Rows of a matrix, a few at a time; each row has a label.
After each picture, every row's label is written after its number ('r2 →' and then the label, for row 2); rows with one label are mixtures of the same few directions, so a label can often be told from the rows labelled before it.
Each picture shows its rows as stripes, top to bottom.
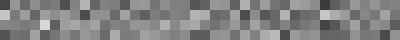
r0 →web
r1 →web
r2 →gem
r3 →web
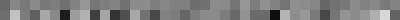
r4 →web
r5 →web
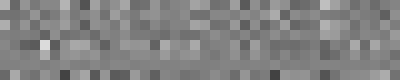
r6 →web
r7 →web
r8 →web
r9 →gem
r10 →gem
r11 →gem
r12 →web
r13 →web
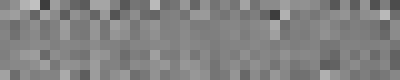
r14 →gem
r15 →web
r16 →web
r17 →web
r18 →gem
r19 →gem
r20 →gem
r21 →web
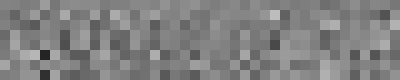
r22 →gem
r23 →web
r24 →gem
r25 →web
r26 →web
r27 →gem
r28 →web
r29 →gem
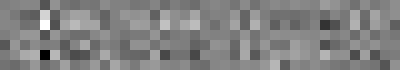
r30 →gem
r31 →gem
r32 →gem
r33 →gem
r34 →web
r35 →gem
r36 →web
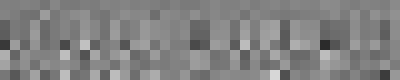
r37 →gem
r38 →gem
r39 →web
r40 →web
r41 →web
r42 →web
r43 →web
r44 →web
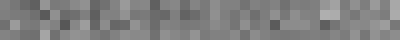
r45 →gem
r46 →gem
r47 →web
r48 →gem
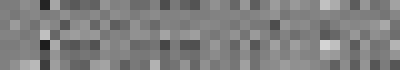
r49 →gem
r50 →web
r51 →web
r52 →gem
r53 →gem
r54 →gem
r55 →gem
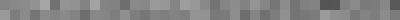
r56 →gem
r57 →web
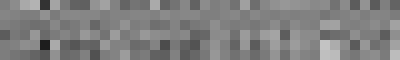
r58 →gem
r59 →gem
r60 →gem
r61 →web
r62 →gem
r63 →gem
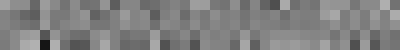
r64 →web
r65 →gem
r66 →gem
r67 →gem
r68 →gem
